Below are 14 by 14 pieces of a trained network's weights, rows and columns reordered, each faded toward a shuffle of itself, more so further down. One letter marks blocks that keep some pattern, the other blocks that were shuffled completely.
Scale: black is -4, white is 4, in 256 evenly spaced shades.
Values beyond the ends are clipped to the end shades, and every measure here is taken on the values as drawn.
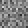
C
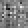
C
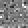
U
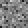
U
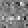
C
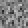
C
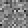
C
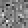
U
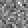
U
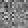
C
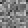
C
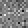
U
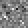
U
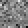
U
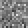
U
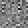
C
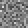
U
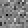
U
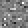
U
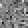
U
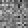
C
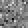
U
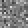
U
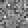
U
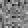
C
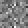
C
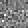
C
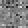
C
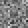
C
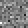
U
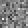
U
